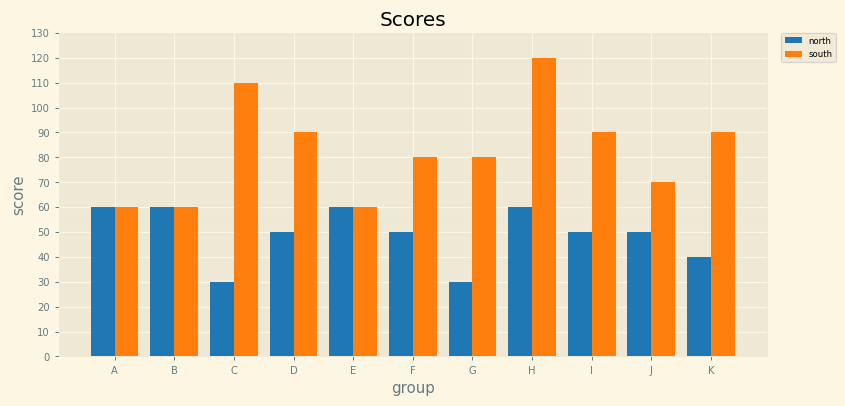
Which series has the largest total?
south
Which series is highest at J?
south
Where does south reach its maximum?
H
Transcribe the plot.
Title: Scores
x-axis: group, ticks A B C D E F G H I J K
y-axis: score, ticks 0 10 20 30 40 50 60 70 80 90 100 110 120 130
Legend: north, south
Values:
north: 60 60 30 50 60 50 30 60 50 50 40
south: 60 60 110 90 60 80 80 120 90 70 90
